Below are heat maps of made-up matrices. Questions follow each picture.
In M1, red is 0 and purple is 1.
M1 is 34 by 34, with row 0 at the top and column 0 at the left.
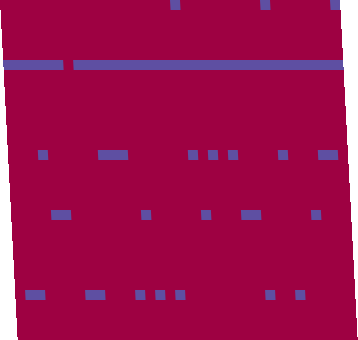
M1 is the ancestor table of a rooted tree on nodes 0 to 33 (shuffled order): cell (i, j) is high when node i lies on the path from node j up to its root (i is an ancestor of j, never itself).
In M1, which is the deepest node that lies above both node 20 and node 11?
15
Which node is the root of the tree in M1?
6
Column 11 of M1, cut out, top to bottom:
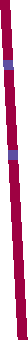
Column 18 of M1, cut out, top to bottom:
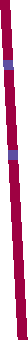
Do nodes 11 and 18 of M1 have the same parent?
yes
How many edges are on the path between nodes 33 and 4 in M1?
4
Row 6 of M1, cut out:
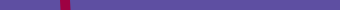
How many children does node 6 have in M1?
4
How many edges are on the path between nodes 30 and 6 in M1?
2
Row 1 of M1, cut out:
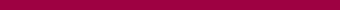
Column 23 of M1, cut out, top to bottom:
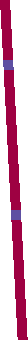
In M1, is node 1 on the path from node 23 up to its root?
no
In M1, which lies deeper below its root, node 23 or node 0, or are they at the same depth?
node 23
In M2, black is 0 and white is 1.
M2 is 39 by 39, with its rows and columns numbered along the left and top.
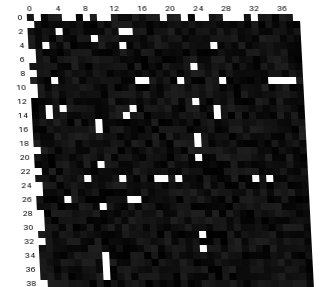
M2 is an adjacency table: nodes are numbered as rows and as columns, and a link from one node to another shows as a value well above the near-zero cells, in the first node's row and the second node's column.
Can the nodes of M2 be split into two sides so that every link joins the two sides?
no
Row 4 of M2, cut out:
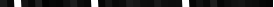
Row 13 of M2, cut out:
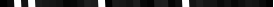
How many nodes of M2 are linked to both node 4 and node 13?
2
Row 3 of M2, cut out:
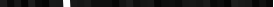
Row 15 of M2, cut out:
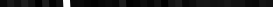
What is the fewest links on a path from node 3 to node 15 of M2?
2
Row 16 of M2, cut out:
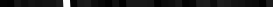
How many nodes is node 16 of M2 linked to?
1
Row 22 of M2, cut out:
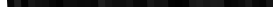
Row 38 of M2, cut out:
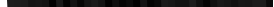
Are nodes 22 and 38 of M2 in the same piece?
yes
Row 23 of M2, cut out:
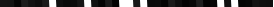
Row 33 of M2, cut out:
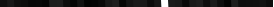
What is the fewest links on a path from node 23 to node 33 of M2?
1
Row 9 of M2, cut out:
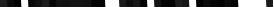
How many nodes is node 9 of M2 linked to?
9
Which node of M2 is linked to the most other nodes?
node 0
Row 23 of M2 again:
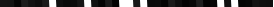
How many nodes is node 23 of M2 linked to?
7
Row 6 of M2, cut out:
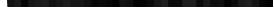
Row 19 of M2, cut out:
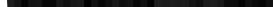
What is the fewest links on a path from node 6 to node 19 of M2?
2
